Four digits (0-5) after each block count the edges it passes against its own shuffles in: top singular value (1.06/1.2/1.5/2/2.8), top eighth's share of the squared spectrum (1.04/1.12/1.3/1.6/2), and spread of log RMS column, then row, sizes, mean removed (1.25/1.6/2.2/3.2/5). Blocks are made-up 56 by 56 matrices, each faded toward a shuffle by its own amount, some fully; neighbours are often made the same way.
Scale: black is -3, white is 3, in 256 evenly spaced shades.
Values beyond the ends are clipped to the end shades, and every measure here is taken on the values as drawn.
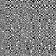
4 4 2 3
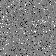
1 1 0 0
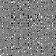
4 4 2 2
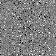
1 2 2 1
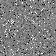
0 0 0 0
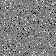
0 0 0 0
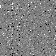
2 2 1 0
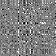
4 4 3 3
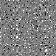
3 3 2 1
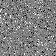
0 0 0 0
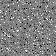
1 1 0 0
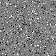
2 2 0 0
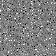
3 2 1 1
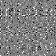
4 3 2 2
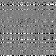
4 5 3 4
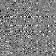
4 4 1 3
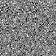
3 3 1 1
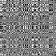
4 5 3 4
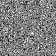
0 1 0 0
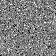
0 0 0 0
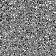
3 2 1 0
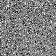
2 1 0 0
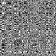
4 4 2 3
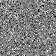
1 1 0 0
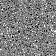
0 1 0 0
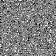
2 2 0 0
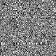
3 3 2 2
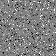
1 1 0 0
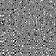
4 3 2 2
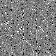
1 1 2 0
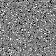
1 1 0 0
